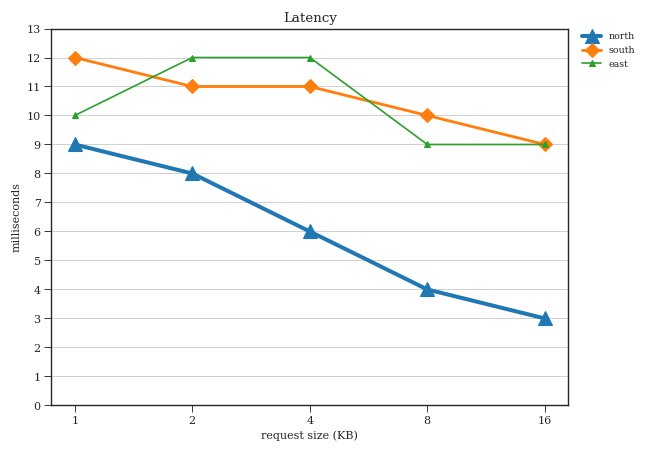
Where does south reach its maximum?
1
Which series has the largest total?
south
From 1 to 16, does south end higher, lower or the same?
lower
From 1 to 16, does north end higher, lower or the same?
lower
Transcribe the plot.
Title: Latency
x-axis: request size (KB), ticks 1 2 4 8 16
y-axis: milliseconds, ticks 0 1 2 3 4 5 6 7 8 9 10 11 12 13
Legend: north, south, east
Values:
north: 9 8 6 4 3
south: 12 11 11 10 9
east: 10 12 12 9 9
